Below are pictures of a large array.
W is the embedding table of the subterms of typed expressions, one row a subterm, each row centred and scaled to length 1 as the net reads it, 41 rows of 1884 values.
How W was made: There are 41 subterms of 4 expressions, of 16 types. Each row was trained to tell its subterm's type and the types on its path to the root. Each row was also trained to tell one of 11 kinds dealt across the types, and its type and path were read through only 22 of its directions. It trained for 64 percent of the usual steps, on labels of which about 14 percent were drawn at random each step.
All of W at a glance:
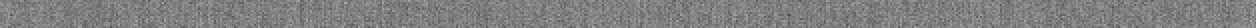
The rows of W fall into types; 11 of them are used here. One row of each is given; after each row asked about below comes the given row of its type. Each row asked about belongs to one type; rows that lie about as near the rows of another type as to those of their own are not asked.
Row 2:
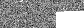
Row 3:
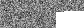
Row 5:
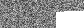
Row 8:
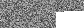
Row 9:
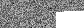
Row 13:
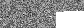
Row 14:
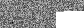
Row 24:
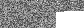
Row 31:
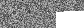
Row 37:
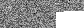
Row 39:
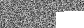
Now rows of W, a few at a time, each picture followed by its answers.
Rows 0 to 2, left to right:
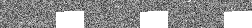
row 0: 8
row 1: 31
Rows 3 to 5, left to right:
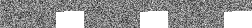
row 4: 37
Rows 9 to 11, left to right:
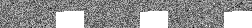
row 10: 37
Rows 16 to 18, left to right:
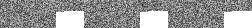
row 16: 8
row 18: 9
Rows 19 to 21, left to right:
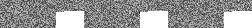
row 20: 31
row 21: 13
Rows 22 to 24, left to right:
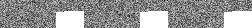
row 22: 9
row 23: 13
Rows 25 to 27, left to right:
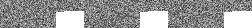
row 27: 9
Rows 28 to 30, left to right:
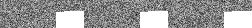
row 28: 31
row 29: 9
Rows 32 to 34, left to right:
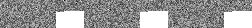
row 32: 31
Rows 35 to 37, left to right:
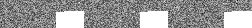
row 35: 39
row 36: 2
